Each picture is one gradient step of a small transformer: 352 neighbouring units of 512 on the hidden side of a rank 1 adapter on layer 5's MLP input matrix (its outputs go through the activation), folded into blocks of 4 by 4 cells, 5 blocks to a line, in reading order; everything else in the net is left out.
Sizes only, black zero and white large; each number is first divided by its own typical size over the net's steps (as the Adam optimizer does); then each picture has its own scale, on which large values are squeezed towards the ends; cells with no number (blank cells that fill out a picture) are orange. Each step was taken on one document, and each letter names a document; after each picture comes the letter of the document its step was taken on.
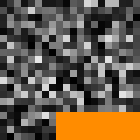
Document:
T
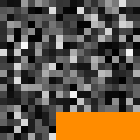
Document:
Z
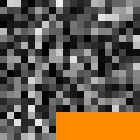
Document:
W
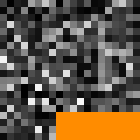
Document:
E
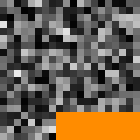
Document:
W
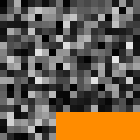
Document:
T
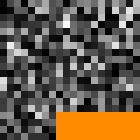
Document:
E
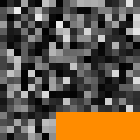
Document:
W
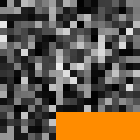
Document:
W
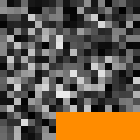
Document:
Z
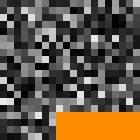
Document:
T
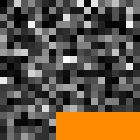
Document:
E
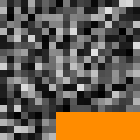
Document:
W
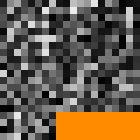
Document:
T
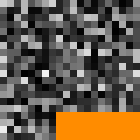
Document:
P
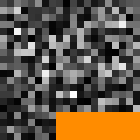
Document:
Z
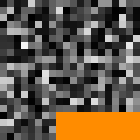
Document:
Z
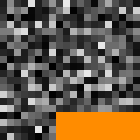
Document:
P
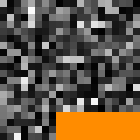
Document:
E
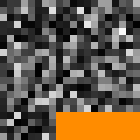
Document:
Z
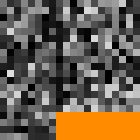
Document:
T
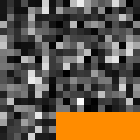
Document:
E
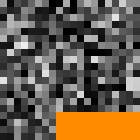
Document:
E
